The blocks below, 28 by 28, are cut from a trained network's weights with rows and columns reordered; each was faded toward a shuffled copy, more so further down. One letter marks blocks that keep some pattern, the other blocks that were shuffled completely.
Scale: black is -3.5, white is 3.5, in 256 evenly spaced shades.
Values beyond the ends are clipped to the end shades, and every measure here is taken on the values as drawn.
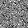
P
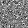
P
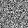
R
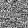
R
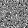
P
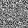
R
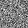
P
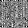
R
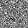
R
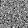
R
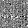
R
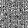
R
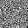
R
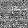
R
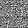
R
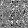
R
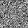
R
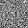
R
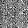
R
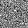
P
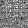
R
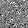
P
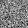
P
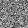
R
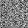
R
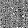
R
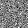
P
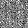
R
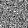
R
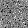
P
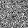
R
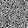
P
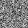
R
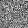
R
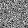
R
